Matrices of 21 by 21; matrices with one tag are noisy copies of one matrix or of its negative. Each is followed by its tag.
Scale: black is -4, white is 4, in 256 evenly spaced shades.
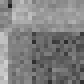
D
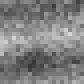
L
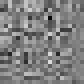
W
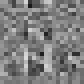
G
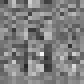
G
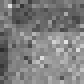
D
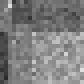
D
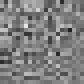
W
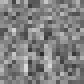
G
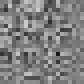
W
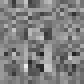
G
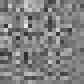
W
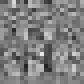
G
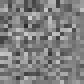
W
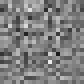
W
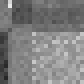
D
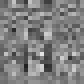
G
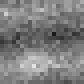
L
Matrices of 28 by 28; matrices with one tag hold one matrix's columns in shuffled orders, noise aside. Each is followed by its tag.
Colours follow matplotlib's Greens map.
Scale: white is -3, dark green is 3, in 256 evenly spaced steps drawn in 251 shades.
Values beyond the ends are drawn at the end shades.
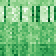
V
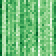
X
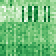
V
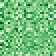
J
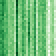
X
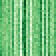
X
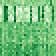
V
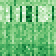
V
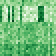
V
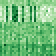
V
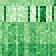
V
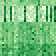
V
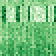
V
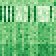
V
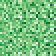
J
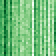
X
